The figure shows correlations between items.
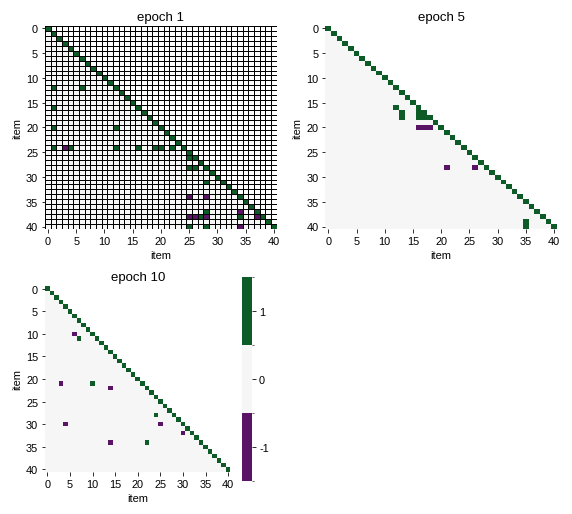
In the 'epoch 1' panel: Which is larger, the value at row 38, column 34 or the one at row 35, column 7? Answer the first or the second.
the first
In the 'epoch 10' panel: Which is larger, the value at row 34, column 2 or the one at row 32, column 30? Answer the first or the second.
the first
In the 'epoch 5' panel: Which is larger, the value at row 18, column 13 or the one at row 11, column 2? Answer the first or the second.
the first
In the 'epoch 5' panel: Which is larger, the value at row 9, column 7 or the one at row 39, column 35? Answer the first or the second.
the second
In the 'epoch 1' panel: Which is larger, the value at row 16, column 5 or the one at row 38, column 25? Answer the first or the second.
the first
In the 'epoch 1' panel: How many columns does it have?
41
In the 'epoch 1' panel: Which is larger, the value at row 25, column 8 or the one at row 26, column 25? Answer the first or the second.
the second
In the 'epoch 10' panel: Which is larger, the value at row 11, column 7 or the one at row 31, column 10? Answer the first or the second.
the first
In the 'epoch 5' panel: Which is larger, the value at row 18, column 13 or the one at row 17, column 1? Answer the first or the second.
the first
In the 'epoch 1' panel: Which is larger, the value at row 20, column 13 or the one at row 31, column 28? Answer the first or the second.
the second
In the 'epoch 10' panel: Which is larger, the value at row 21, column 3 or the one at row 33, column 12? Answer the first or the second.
the second
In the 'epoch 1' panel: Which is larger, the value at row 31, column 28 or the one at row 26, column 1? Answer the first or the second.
the first
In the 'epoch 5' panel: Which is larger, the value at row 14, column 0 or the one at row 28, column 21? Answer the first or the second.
the first
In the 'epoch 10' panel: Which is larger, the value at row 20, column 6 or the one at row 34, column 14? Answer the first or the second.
the first
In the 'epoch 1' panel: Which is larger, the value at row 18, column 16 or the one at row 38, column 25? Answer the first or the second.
the first
